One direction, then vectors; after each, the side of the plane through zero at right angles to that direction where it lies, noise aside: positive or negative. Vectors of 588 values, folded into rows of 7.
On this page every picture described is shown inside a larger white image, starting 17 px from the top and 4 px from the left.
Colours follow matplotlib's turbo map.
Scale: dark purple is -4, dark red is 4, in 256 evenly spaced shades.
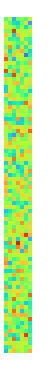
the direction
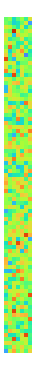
positive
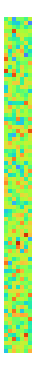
positive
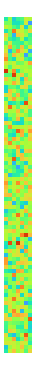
positive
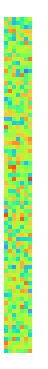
positive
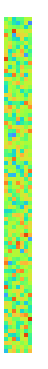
positive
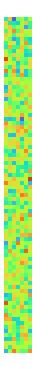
positive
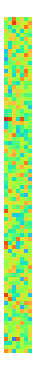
negative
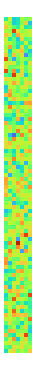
positive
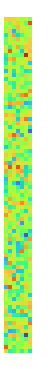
negative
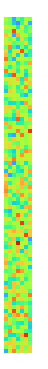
positive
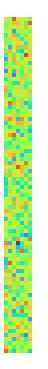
negative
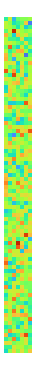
positive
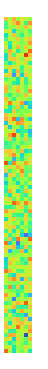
negative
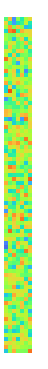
positive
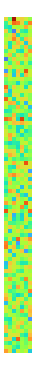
negative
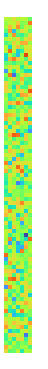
negative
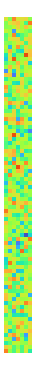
negative
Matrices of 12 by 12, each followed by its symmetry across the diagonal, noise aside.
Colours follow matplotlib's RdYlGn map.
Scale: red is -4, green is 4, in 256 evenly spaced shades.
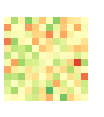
antisymmetric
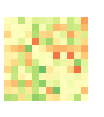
antisymmetric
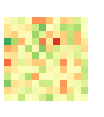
neither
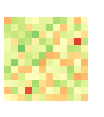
symmetric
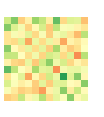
symmetric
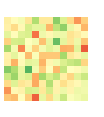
symmetric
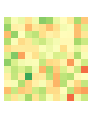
neither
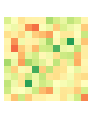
symmetric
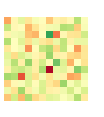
neither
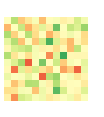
antisymmetric
